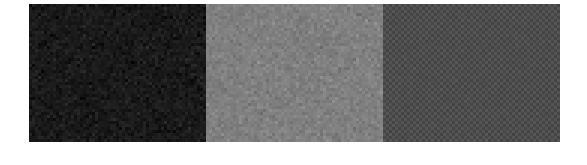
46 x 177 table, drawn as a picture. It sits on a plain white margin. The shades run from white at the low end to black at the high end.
The table splits into one row of 3 panels. Panel 1,1: very high, fine-grained, faint in contrast. Panel 1,2: middling, fine-grained, faint in contrast. Panel 1,3: high, checkered, faint in contrast.
